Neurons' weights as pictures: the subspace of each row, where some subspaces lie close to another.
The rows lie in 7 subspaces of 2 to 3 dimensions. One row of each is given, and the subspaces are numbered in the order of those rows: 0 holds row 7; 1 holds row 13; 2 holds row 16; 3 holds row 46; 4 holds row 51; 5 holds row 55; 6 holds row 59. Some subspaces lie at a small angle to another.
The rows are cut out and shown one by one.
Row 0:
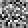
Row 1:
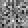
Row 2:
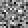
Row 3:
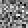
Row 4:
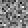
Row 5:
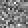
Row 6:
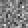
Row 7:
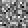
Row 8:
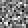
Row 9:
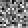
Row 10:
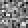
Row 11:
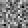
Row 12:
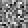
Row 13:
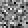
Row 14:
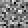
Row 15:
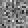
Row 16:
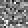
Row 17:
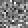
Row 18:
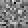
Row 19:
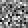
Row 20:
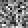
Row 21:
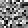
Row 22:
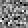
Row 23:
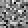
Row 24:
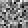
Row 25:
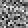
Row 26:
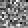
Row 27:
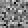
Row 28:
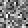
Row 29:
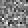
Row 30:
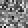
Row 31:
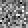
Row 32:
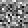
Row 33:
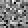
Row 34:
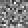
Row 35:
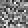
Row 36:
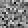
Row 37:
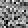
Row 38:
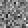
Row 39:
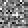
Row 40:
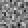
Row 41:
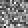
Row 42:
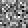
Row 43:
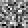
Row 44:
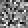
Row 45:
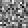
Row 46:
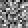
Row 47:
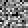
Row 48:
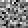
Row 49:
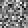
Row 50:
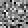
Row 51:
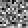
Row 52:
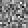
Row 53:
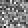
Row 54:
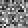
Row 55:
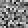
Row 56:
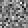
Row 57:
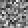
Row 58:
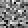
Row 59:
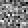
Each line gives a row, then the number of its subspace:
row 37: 2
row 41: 0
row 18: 2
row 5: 1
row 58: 2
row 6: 3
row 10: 6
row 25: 1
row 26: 0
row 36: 5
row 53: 0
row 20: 1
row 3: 4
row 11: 3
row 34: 5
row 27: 5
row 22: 6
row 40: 6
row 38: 3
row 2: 1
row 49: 0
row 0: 4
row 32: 6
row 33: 2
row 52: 4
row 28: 3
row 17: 1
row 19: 6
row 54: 4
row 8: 6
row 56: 4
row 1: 1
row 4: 0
